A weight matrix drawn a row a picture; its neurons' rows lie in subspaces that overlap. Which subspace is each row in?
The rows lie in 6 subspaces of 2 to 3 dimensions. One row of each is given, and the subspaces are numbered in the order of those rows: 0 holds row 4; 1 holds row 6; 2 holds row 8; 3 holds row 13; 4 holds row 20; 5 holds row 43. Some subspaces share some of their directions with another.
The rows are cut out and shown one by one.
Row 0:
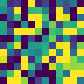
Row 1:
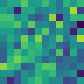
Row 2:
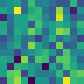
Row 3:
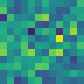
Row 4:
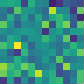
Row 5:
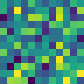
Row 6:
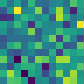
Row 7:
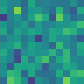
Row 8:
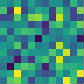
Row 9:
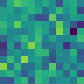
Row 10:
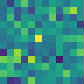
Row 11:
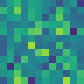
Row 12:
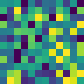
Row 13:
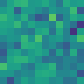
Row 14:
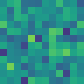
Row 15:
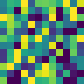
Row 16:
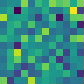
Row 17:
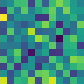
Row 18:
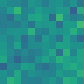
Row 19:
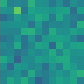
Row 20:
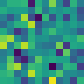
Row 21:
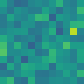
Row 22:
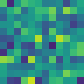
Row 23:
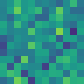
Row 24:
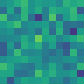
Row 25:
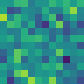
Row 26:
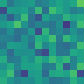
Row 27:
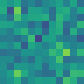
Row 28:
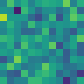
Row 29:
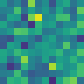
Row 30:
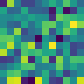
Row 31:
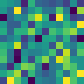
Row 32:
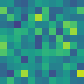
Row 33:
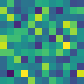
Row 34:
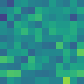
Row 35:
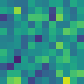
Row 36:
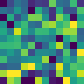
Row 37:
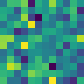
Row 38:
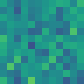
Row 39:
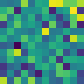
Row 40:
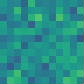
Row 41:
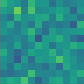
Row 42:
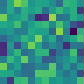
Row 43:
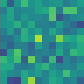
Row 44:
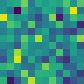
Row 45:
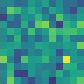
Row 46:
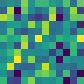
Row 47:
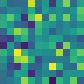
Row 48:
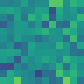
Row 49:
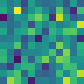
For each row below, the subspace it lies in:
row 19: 5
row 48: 0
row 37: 4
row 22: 5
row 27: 2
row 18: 3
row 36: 5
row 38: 1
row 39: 0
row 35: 0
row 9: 3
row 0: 4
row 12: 2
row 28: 5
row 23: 1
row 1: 3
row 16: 0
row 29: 4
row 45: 2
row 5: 2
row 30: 5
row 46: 2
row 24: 1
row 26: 1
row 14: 2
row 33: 1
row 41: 5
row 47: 4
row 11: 1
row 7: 3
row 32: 1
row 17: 3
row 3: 3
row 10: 5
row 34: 5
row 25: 2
